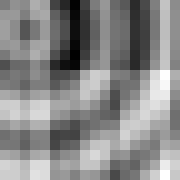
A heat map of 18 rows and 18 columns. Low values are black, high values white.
Ninth with the lowest average: top middle. Seam: horizontal, 40% of the way down, the bottom part higher. Histogram: bell-shaped. Rings: centred on the top left.
